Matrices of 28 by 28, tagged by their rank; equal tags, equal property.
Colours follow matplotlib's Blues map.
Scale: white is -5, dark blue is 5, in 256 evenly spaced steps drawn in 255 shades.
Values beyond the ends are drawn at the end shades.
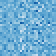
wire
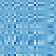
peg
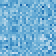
wire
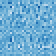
wire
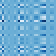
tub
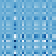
tub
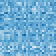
wire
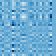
peg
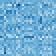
wire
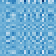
peg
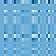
tub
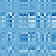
peg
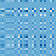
tub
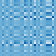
tub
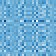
peg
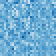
wire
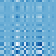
tub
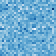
wire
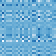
peg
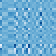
peg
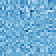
wire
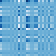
tub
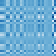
tub
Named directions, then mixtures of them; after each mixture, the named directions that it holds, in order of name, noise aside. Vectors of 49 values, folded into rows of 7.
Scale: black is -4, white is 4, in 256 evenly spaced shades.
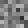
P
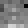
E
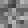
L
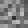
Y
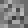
P, Y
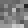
E, L, P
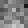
E, P, Y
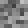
L, Y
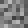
P, Y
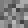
L, P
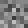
L, P, Y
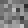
E, P, Y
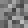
L, P, Y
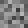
P, Y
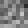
E, Y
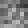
E, Y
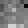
E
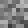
E, L, P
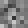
L, Y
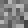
P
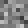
P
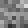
E, L, P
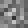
L, Y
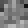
E, L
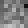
E, P, Y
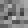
Y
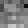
E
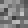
Y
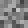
L, P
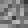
Y
